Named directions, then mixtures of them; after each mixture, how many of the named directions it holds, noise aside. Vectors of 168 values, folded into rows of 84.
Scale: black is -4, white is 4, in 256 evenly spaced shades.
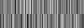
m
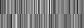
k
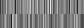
two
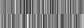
one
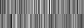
one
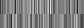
two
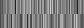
two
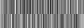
two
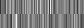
one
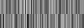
two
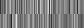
one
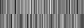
two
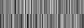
one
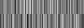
one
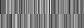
one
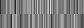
two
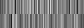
two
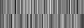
two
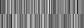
one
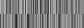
two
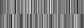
two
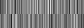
two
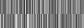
two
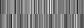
two
